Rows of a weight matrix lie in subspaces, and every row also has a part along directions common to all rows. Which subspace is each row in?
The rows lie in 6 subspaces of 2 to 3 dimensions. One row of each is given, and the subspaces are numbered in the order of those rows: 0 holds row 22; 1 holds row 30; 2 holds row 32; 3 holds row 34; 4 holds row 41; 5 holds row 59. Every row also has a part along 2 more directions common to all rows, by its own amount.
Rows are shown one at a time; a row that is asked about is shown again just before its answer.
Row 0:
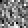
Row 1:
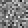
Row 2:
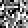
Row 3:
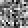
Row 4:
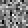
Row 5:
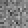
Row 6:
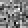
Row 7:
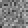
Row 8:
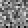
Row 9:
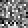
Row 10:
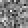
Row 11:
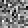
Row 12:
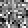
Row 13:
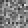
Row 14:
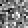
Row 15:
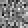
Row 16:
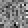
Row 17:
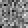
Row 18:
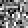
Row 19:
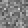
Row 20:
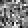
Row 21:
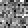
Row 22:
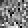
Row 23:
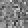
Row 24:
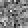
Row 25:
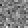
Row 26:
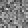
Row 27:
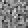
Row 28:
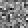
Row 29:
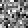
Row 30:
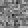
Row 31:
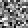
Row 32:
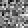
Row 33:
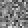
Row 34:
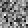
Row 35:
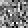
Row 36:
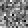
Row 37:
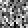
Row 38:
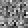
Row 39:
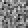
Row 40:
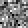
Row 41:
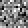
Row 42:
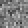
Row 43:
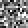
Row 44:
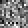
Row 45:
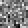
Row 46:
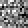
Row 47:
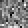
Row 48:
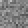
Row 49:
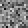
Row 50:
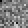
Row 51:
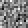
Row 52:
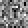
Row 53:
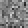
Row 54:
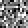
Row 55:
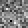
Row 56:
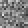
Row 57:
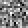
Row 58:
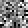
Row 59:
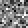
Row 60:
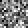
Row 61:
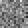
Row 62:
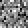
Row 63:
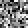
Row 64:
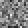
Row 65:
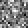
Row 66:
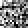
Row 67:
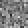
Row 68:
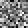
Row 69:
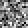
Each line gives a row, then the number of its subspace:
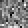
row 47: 0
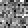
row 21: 5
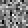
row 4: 3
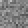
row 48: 2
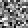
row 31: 1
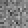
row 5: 1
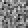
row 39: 3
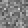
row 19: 2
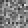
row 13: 3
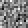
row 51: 3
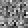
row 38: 5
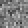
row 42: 4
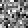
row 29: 4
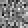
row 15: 2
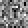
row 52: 0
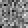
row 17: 2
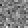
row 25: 4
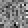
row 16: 5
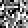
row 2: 4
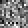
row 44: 3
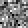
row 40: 1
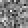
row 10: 1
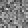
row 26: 5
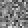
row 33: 0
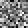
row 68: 0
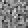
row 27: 3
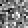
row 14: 4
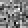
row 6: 5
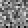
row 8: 4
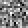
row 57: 3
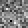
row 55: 5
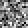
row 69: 1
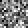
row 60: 2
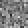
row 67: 4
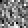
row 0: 0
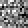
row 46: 2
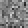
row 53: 0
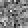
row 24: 1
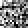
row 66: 2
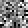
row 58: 5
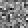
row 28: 4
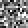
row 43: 1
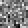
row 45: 5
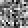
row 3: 1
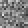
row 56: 2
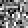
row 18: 4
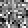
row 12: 5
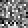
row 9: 5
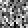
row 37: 3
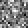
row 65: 1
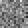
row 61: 5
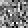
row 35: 0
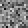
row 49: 4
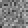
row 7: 2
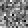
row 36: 3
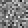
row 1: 0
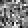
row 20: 1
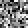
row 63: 4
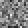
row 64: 0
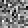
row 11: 3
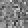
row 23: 0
